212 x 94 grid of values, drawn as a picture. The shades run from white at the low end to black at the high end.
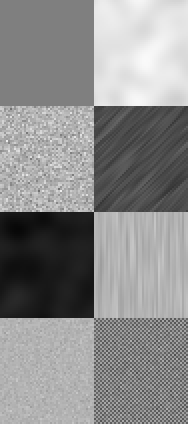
The table splits into 4 rows of 2 panels. Panel 1,1: middling, flat. Panel 1,2: very low, smooth, faint in contrast. Panel 2,1: low, fine-grained. Panel 2,2: high, slanting up to the right, faint in contrast. Panel 3,1: very high, smooth, faint in contrast. Panel 3,2: low, streaked downward, faint in contrast. Panel 4,1: low, fine-grained, faint in contrast. Panel 4,2: middling, checkered, strong in contrast.
